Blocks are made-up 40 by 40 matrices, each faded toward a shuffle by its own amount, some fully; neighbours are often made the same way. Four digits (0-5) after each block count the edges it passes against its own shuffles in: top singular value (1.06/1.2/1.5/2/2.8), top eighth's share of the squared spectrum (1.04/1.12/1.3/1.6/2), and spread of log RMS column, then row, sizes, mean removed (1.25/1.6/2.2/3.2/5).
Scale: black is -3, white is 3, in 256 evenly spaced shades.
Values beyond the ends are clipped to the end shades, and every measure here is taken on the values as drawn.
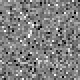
0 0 0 0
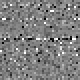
2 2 0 2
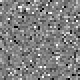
0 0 0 0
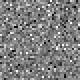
0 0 0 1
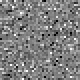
1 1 0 0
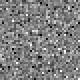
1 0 0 0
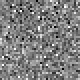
0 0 0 0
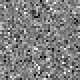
0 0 0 0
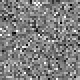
1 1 0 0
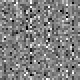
1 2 3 0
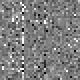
2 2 2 0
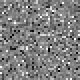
0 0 0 0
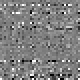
2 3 2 3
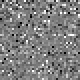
1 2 0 1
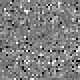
3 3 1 1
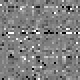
4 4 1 2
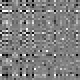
4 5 3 3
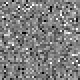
1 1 0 0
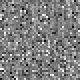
2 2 1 1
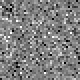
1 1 0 0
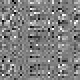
4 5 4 3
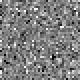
3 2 0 0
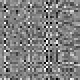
4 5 3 3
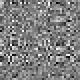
4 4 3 3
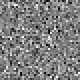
2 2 0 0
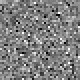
1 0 0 0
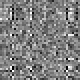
4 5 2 3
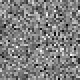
2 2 1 0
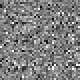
3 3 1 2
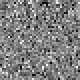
1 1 0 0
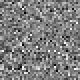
3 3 1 1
